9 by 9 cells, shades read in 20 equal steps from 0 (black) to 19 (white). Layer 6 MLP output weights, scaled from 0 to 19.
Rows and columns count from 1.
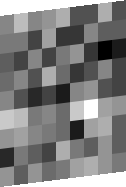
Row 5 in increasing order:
2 3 5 5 6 6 10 10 11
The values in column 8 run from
0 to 13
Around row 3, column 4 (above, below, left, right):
12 13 10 9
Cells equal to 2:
3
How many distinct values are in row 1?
5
